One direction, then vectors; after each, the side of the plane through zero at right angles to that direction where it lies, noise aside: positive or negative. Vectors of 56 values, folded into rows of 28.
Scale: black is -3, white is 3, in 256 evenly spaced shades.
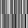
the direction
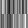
negative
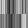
negative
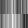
negative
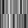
positive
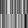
positive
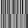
negative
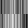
negative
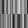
positive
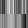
positive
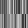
positive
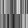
positive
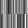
negative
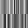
positive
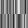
negative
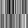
negative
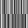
positive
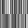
positive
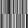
negative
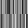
negative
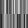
negative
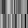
positive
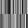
negative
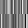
positive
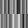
negative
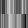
positive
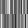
positive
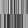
positive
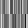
positive
